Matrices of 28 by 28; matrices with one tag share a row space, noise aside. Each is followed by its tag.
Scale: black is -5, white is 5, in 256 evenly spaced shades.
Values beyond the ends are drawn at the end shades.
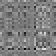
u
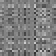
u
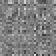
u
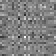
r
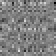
r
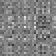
u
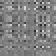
u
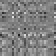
r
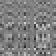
u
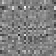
r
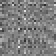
r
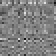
r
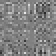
u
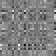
r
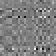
u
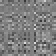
u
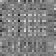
r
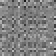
r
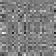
r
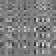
u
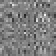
u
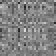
r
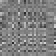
r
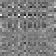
r
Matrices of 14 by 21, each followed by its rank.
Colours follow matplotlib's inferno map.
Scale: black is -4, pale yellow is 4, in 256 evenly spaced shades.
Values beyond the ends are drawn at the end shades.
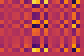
one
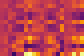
two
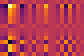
one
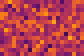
full rank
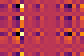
one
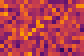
full rank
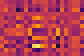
two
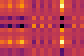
one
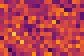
full rank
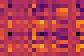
two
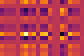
one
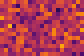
full rank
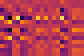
two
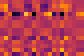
two
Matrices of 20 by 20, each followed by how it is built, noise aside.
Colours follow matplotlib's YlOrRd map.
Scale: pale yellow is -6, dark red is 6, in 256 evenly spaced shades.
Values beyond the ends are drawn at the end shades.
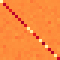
diagonal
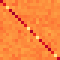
diagonal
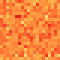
noise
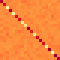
diagonal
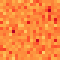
noise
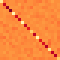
diagonal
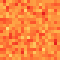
noise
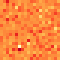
noise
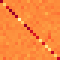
diagonal
